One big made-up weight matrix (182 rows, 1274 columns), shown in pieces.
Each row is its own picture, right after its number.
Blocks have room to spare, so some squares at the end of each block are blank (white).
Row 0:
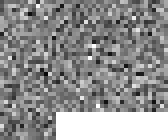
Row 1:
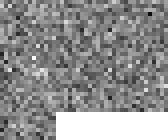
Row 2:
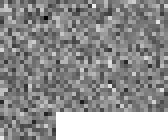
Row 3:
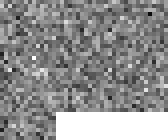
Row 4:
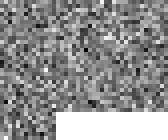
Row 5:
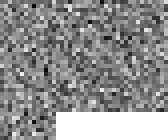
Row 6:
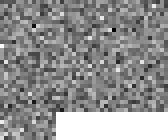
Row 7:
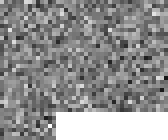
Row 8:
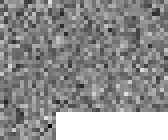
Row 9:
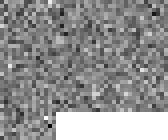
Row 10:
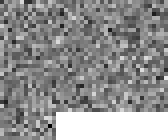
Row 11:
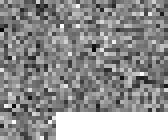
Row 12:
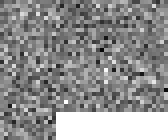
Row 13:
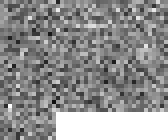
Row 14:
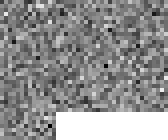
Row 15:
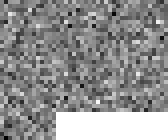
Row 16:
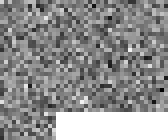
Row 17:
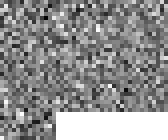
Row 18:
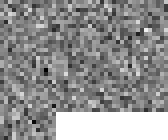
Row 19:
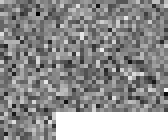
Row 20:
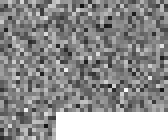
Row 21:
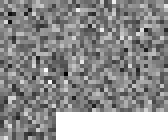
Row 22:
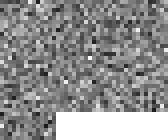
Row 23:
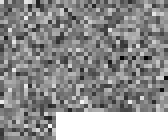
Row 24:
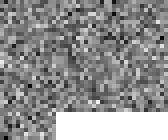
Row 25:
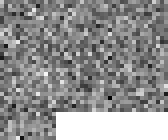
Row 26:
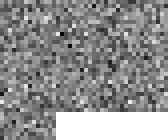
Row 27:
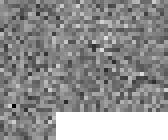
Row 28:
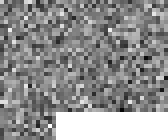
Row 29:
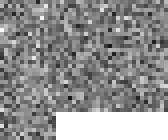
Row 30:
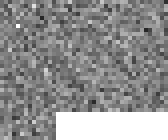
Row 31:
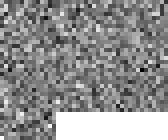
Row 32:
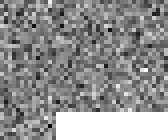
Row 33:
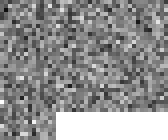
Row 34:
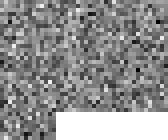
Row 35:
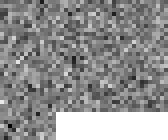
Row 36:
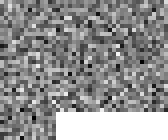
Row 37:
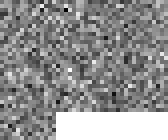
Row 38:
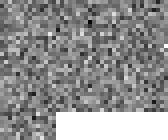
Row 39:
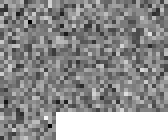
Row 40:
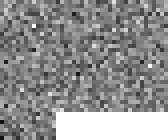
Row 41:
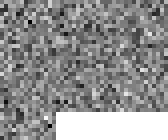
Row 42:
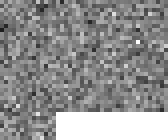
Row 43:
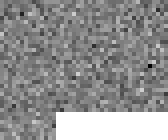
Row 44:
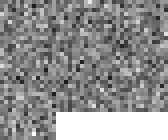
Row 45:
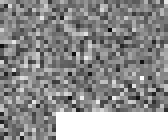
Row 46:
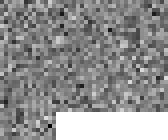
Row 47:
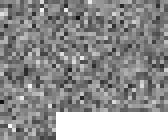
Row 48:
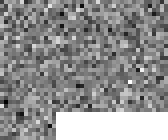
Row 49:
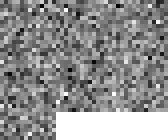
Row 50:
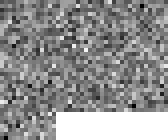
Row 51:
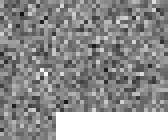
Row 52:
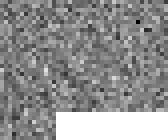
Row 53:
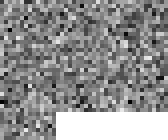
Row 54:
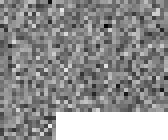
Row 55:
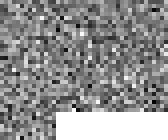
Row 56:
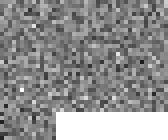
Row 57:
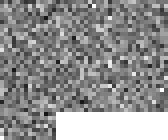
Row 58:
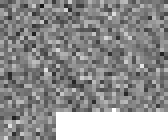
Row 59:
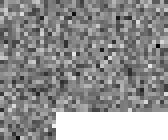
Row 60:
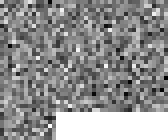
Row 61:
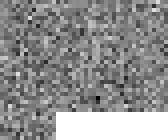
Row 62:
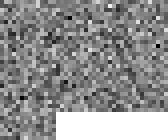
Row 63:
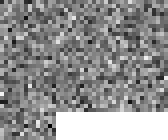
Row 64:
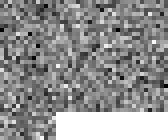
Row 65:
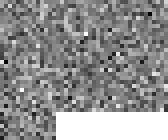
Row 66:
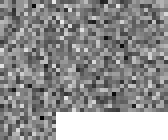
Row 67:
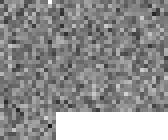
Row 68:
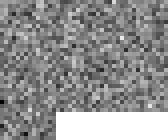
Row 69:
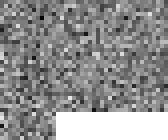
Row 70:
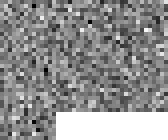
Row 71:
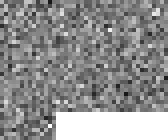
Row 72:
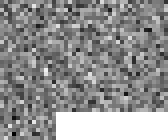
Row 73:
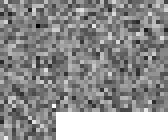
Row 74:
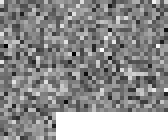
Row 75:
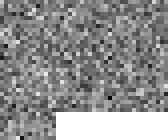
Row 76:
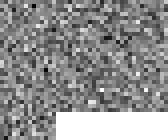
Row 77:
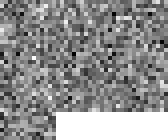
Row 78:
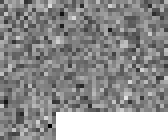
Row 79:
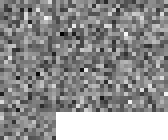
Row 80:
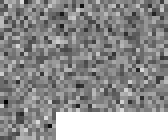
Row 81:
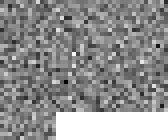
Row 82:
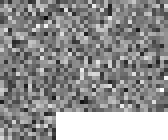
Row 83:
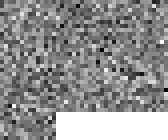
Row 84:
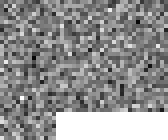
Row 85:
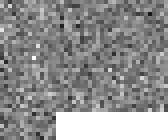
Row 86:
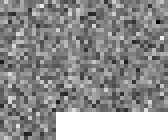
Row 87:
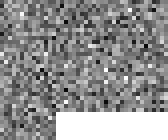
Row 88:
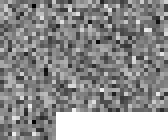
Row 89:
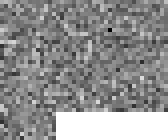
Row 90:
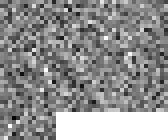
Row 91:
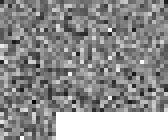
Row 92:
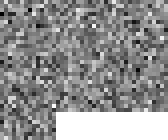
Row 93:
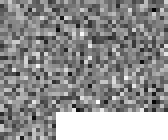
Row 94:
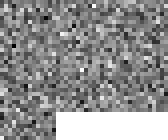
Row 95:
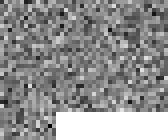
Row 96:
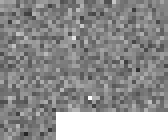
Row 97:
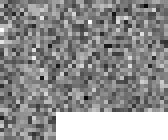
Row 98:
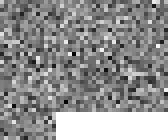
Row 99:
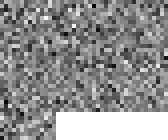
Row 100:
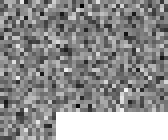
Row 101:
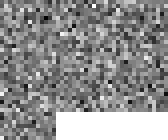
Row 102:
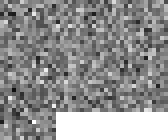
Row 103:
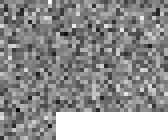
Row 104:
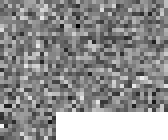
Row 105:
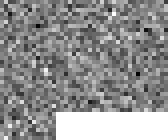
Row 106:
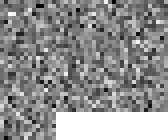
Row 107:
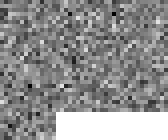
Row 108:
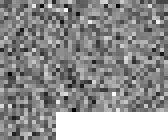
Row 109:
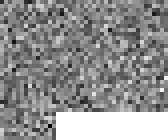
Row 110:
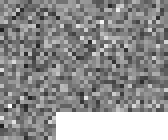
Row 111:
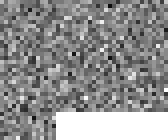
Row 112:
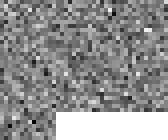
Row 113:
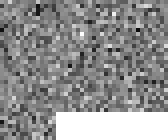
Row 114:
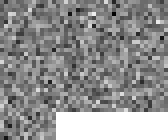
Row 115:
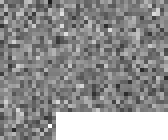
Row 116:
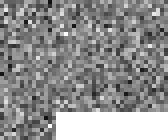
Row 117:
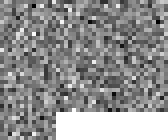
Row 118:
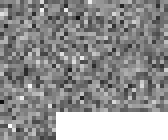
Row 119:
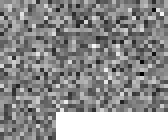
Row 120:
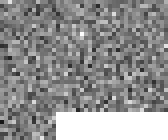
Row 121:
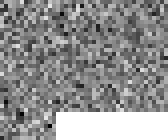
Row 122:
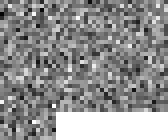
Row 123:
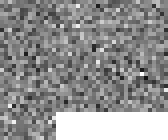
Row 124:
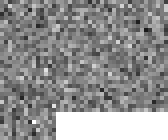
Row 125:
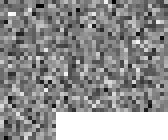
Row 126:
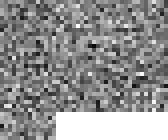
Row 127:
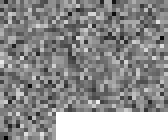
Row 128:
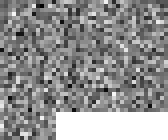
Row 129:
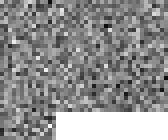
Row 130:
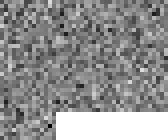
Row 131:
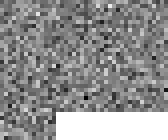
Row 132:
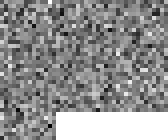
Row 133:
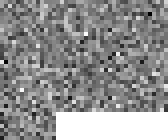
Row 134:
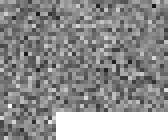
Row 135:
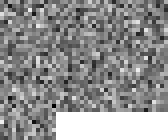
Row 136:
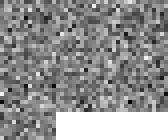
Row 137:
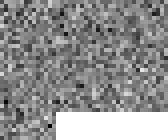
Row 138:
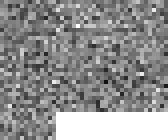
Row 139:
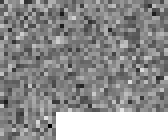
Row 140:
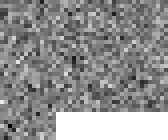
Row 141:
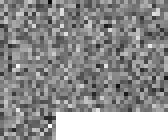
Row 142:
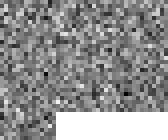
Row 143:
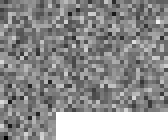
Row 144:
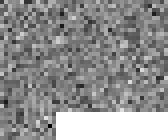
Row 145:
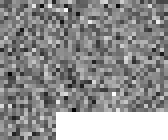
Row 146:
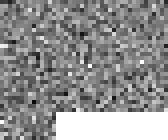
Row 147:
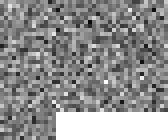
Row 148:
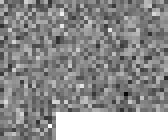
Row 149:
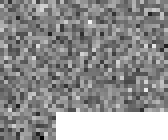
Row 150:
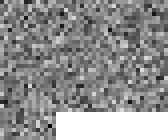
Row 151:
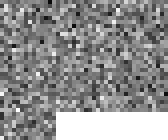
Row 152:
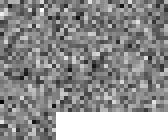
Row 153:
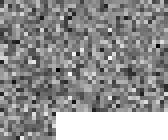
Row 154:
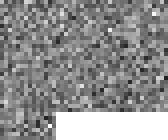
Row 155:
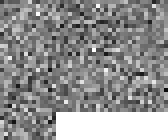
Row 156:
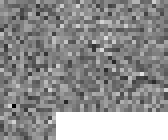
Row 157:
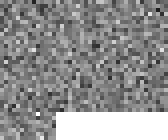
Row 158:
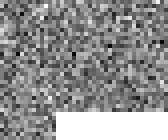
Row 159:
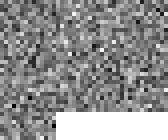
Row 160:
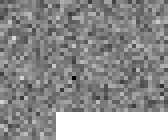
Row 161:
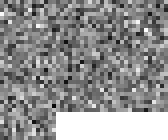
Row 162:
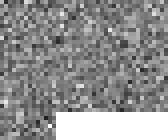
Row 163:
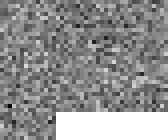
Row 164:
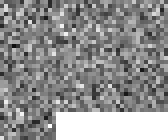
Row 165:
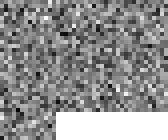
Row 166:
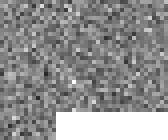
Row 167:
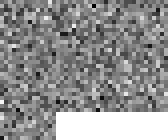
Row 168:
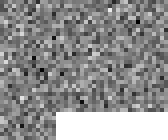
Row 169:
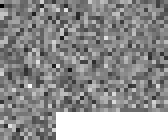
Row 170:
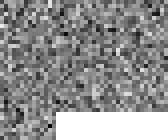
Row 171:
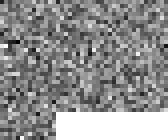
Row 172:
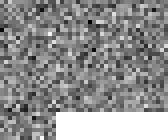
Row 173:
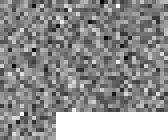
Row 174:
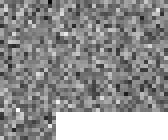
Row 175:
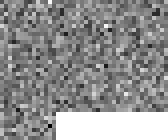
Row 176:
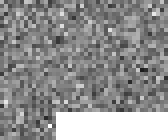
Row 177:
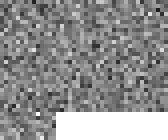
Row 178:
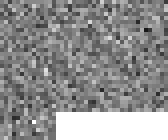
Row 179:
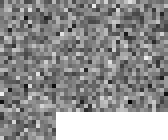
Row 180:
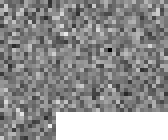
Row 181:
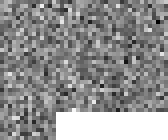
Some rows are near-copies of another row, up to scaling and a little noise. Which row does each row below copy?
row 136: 179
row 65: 133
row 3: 1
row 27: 156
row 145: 108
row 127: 24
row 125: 106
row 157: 177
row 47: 118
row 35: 140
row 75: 25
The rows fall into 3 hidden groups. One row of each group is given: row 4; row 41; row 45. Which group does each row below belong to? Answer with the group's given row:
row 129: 41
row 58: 4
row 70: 4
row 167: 41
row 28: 41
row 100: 41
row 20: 41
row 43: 45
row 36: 45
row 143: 4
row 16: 41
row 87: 45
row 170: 41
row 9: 41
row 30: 4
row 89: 45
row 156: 45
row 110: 45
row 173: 4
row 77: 45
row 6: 45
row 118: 4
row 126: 45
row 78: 41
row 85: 45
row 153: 45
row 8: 41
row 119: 45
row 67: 41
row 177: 45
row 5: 4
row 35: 4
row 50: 4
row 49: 4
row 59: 45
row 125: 4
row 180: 41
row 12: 45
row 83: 45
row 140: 4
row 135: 4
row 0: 45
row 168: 45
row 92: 4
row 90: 4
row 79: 41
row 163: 45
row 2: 41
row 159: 45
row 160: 4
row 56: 45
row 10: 41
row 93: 45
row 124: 4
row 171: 45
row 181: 4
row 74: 45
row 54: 41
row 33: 4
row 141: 41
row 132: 41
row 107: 4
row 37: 4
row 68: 4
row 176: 41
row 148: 41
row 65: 45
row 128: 4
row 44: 4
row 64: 45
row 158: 45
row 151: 41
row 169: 4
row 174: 41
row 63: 41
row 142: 41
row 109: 41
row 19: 45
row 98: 45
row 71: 41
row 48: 41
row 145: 4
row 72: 4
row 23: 41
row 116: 41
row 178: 4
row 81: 45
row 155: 45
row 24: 4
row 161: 4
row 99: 41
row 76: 4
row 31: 41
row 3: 45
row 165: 41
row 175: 41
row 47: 4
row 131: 45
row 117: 4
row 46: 41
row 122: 4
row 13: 45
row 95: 41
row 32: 41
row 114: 4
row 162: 41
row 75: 45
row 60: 41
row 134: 45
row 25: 45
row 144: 41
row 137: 41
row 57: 41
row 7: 41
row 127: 4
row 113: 45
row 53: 41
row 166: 4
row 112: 4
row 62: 45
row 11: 45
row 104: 45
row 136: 41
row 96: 4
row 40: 45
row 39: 41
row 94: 41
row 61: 45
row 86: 4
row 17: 41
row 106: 4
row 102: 4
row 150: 41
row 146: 45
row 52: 4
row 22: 45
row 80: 41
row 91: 45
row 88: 4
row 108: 4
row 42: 45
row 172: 45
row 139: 41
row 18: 4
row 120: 45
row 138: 45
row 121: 41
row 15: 4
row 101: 41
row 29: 45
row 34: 4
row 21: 4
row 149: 45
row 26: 41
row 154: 41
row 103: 41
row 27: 45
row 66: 4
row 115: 41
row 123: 45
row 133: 45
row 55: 45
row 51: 45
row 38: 45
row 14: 41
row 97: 45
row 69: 45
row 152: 4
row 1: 45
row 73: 4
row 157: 45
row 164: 41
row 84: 45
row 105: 4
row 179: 41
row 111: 45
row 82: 41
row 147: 45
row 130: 41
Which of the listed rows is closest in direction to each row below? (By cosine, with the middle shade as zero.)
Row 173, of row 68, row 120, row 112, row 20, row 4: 112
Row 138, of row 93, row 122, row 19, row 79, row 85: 19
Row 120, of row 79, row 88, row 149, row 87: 87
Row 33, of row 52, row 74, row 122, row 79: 122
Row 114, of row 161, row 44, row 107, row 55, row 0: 107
